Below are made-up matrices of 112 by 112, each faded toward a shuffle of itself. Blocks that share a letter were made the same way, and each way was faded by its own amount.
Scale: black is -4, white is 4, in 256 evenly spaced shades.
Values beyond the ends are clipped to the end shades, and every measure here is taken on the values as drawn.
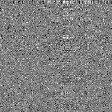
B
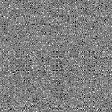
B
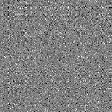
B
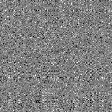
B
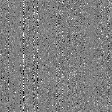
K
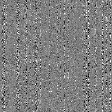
K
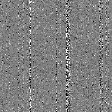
K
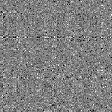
B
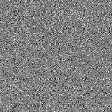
B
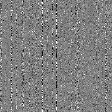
K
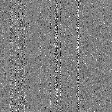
K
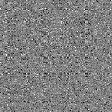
B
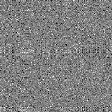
B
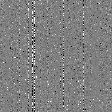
K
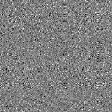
B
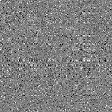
B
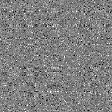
B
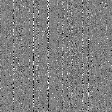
K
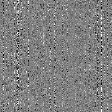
K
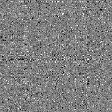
B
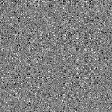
B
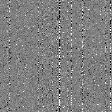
K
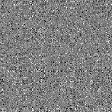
B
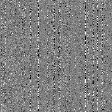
K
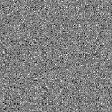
B
